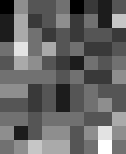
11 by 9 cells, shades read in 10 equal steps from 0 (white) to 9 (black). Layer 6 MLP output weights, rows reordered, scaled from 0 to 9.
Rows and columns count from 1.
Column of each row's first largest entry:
1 1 1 7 6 7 5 5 3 2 6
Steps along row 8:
same up down up down down down up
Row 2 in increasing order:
2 3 4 5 6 7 7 8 8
